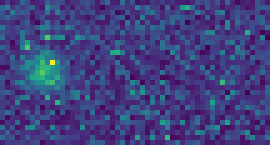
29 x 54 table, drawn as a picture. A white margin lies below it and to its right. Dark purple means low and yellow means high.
A single bump stands in the middle left. On average the colour sits 20% of the way up the scale. The halves do not mirror each other. The ninth with the highest average is the middle left. Most values sit low, with a long tail of high ones.
